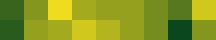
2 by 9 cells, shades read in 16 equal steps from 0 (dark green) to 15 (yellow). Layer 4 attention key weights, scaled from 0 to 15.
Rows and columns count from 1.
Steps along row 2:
up up up down down down down up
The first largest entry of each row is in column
3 4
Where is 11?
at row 2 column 5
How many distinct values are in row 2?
8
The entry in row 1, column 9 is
13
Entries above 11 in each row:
2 1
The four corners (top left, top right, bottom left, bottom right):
3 13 2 8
